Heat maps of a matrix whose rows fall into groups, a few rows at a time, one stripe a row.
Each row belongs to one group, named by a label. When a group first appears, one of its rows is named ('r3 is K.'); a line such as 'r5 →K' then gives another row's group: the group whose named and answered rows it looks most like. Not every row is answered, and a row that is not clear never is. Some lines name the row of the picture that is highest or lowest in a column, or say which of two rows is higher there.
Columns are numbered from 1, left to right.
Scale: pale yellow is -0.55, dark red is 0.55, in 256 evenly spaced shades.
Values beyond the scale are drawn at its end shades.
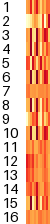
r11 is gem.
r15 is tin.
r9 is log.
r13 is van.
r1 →tin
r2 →log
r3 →tin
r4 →tin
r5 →gem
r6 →tin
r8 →tin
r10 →tin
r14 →tin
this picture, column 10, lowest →2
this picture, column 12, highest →2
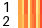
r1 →gem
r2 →gem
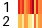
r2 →log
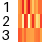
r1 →tin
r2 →gem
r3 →van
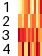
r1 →log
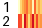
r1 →log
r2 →gem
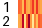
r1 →gem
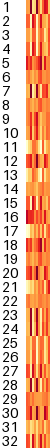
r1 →tin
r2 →gem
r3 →gem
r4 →gem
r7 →tin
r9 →tin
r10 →tin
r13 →log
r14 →gem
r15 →gem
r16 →van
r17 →log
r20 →tin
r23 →tin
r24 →tin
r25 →gem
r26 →gem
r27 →gem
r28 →tin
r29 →van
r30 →tin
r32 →gem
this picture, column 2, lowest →17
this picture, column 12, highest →21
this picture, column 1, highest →16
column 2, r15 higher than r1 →Yes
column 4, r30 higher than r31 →Yes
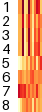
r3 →tin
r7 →van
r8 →log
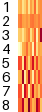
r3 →log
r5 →gem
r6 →tin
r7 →gem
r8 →tin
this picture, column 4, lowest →6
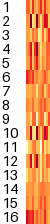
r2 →tin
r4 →tin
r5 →tin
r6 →van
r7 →gem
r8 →gem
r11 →log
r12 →tin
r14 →gem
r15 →gem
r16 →van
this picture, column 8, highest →1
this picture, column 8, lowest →11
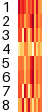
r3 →gem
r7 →gem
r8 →tin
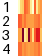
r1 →log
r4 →van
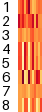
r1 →tin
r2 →van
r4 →gem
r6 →tin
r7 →gem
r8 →gem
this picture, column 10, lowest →8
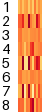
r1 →log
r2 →tin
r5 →tin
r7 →tin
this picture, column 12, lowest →5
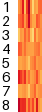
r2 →tin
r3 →log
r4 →van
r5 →gem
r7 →gem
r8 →van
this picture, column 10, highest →8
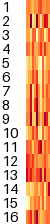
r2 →tin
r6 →log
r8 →tin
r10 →log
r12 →van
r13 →van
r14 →log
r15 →log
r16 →tin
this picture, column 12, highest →14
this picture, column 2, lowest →15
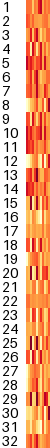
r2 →van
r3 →tin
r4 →gem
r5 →van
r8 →log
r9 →gem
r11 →van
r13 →tin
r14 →van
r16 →log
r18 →gem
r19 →log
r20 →tin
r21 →gem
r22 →van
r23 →gem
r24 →gem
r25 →tin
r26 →gem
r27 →log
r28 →log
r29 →tin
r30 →log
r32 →tin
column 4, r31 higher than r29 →Yes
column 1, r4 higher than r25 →Yes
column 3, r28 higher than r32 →No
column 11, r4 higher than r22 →No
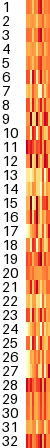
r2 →gem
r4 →gem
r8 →gem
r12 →tin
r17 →log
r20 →van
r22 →log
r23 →gem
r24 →log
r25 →gem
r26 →log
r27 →log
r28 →van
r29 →gem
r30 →gem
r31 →gem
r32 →van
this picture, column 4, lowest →15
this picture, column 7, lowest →7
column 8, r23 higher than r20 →Yes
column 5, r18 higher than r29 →Yes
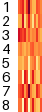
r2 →tin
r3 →van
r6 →gem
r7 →tin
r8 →gem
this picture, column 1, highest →3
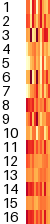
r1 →gem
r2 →gem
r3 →tin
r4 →log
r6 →tin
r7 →log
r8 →van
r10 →gem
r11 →van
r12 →van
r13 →gem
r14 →van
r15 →gem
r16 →van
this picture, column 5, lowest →3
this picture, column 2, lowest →5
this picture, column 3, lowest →1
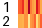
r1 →tin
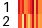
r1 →van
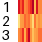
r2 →log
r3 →tin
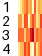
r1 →log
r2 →gem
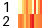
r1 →log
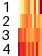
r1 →log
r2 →log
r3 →van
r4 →van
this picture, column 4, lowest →1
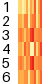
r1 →log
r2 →gem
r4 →log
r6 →gem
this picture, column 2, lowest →1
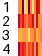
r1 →tin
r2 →van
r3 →gem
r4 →van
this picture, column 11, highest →1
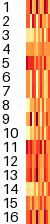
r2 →gem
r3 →log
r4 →gem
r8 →log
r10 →log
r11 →van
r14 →log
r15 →gem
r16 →tin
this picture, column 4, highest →2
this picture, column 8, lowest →9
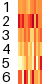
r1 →gem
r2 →van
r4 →log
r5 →log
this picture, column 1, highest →2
